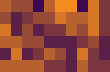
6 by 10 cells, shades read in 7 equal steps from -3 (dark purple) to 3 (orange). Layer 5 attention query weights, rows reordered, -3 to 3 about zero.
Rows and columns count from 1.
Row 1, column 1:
1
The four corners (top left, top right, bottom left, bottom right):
1 -1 1 -1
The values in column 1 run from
-2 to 2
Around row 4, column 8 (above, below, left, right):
0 2 -2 0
